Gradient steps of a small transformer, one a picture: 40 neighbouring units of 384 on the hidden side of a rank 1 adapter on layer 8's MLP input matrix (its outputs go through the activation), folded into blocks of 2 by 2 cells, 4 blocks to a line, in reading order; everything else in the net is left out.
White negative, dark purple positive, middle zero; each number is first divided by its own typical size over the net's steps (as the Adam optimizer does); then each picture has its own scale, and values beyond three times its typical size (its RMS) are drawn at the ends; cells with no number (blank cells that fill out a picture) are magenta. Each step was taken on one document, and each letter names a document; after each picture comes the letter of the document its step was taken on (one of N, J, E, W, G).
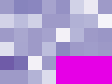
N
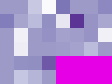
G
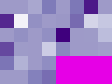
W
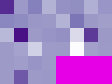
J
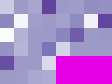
W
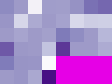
W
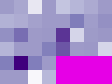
N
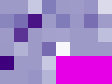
W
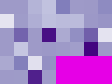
G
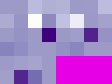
G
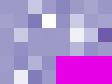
G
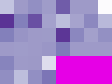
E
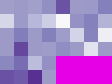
G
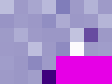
J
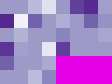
W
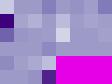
E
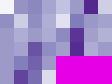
J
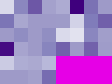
N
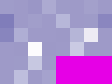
J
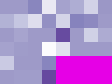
W
